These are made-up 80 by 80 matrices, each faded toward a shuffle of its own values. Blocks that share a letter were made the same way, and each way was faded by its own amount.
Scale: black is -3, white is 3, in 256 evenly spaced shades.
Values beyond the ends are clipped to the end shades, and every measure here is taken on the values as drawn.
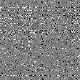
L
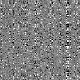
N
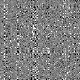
N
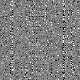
N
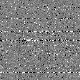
L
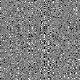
N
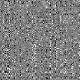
N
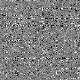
L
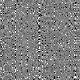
N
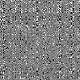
N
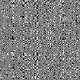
N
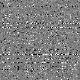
L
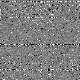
L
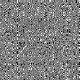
N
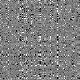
N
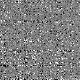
L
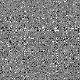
L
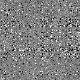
L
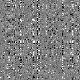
N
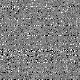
L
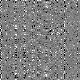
N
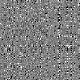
N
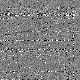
L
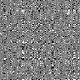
N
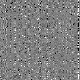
N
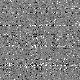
L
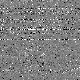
L
